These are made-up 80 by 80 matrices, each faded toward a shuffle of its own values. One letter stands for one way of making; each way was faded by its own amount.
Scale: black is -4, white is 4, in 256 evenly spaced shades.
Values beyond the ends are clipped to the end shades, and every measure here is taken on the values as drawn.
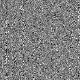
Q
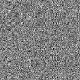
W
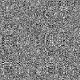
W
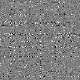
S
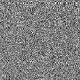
W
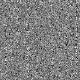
Q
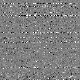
S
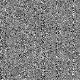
Q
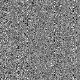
Q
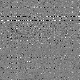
S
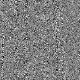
Q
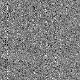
Q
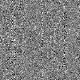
Q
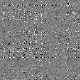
S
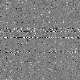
S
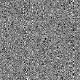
Q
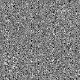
Q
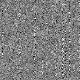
Q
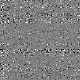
S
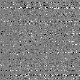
S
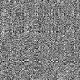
W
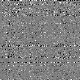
S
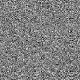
W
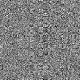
W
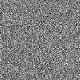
W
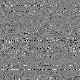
S
